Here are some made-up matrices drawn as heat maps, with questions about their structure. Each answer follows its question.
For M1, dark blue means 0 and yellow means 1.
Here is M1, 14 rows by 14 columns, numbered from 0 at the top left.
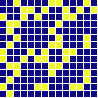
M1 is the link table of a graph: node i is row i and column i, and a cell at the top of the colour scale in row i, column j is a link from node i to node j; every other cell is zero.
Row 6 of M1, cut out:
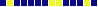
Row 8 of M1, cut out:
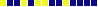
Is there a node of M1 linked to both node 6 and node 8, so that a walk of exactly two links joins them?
no
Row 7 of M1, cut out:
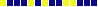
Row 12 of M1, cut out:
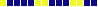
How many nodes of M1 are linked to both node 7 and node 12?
3
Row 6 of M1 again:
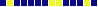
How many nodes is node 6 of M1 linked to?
4
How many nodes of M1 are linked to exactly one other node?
1
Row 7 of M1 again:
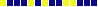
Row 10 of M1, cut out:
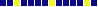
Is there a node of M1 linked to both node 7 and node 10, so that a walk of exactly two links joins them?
no
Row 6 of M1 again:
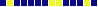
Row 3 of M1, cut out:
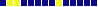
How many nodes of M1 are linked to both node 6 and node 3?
2
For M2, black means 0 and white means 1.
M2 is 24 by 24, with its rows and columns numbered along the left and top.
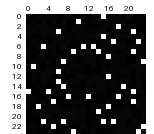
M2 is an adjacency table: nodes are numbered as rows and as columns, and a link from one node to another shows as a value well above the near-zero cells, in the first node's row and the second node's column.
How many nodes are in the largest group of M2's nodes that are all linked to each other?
2
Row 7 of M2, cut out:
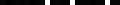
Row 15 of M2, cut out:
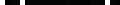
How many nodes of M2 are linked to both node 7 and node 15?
1
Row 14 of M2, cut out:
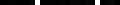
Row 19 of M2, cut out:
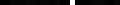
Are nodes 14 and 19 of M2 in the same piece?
yes
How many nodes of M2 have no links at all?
1
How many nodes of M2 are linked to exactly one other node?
10
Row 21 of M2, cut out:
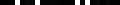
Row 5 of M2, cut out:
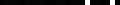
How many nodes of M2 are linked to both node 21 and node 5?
1
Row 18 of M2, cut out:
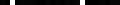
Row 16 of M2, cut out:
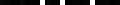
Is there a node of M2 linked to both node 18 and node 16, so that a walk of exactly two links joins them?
no
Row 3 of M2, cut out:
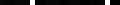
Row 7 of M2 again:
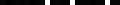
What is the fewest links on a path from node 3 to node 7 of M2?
2
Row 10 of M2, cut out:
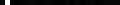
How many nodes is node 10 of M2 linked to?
1
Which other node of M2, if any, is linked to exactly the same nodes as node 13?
node 11
